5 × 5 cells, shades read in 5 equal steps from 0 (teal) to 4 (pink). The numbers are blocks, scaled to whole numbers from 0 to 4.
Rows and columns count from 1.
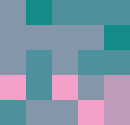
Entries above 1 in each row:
1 4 2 4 4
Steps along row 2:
same same same down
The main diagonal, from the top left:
2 2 2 2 3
